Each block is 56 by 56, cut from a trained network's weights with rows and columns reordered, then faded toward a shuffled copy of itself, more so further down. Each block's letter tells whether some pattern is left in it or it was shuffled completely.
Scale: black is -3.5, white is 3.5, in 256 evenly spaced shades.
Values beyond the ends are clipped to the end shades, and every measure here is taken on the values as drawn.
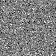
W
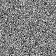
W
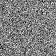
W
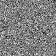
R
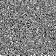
R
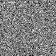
R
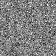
W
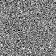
R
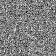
R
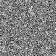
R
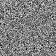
W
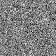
R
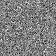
W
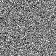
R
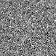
R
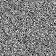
W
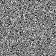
W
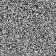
W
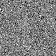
W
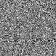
R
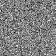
R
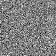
R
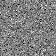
W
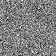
W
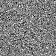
W
